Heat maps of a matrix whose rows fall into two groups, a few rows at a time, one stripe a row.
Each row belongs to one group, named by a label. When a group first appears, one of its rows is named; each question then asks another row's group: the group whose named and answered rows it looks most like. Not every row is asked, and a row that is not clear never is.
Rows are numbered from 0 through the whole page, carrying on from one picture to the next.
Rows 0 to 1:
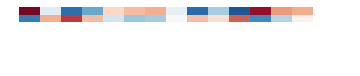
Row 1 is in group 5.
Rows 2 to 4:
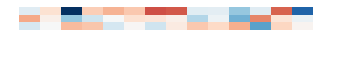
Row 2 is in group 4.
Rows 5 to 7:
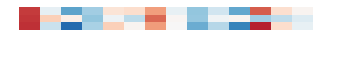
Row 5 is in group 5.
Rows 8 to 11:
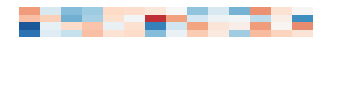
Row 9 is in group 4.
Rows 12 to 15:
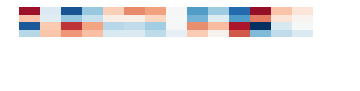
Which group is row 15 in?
5
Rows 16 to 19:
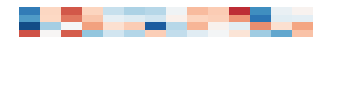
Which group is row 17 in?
5
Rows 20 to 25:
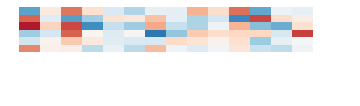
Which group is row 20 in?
5
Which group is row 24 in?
5
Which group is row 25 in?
4
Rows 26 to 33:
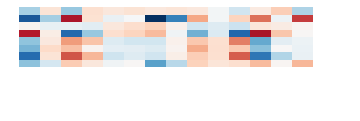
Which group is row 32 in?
5
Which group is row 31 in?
5
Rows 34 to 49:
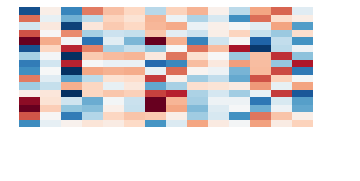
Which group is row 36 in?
4
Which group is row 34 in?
4
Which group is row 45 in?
4
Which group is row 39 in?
5
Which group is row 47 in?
4
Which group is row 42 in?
4
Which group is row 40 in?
4
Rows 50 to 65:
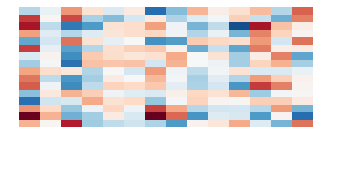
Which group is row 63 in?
4
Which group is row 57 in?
4
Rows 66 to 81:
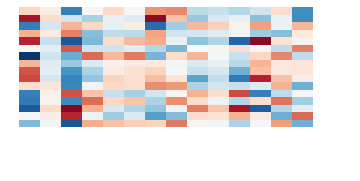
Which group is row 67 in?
4
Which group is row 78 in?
4
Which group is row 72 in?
4
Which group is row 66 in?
4
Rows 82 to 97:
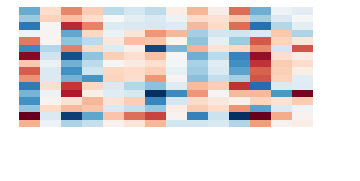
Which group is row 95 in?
5
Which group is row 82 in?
5
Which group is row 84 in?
5
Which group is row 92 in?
5
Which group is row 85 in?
4
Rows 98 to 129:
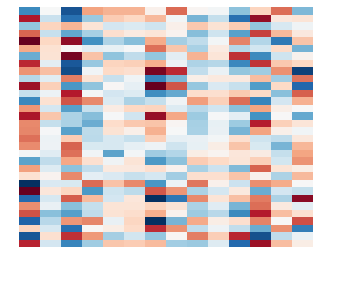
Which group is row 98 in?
4
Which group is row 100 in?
5
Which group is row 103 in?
4
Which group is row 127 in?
4
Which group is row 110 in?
5
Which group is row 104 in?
5
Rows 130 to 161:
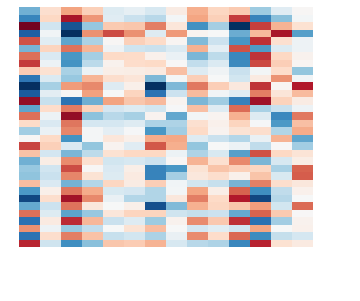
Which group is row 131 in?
5
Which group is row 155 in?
5
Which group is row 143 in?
5
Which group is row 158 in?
5
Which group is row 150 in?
5
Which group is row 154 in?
5
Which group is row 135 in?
5
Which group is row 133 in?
4
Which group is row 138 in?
4
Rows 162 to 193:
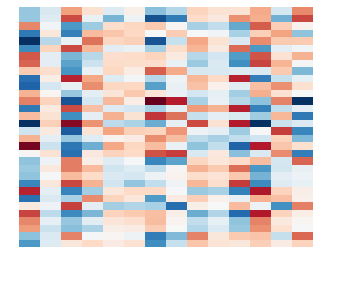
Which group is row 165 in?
4
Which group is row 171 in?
5
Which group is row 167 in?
5
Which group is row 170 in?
4
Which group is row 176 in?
4
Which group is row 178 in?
4
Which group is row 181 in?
4
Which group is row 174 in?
4
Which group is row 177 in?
5
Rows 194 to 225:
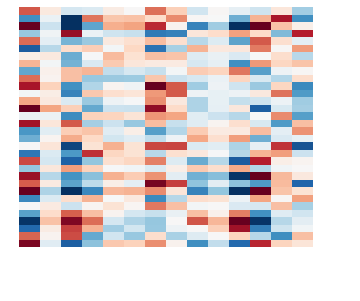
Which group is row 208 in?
4
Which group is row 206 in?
4
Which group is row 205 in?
4
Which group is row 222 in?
5
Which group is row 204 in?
4
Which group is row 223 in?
5
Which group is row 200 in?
4
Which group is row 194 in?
4
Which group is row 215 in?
5
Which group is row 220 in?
4
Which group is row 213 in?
4
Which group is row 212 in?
4
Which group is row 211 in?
5
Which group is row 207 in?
4
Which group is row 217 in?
4
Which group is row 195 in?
4
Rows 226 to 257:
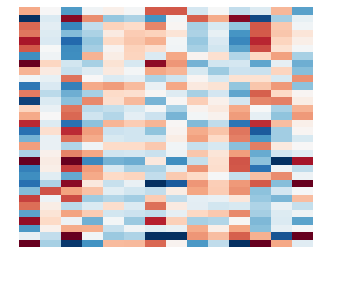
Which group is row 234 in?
4
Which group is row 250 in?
5
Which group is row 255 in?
5
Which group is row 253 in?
5
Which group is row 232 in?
4
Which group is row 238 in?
4
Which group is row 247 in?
5
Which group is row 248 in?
4
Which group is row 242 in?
5
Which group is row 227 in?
5
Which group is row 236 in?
4
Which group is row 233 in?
4
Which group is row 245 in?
5
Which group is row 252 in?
4
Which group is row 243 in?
5
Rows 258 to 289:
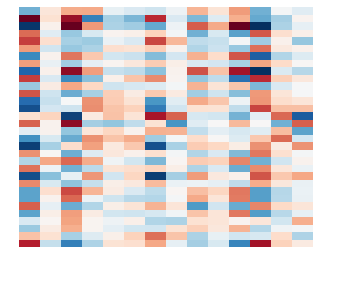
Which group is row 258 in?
5
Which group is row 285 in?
5
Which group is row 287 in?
5
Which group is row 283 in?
5
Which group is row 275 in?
4
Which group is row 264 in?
5
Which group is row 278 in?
5
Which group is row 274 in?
4
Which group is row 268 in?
5
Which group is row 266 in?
5
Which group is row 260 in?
5
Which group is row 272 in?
4
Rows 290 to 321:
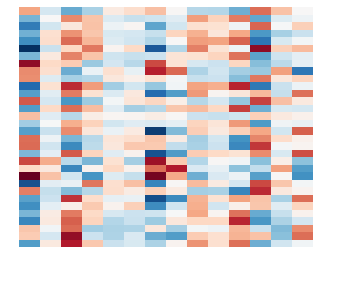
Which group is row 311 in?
4
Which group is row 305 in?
5
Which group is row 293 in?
5
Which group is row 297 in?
4
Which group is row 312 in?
4
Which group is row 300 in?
5
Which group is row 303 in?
5
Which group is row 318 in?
5
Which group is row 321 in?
5
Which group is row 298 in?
4
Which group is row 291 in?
5
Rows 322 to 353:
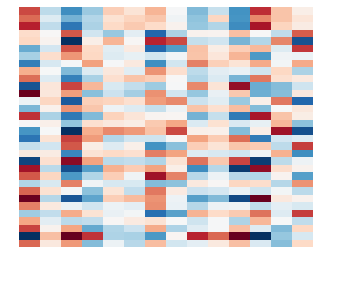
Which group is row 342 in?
5
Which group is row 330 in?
4
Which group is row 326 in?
4
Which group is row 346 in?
4
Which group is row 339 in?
5
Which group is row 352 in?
5
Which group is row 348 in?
4
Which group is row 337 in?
4
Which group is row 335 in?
5
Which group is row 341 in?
4
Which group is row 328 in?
5
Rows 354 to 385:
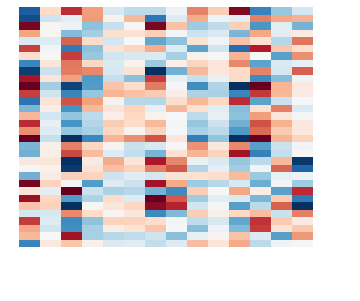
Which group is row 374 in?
4
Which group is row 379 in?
4
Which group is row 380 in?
4
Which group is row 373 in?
5
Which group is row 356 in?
4
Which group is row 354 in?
5
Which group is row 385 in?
5
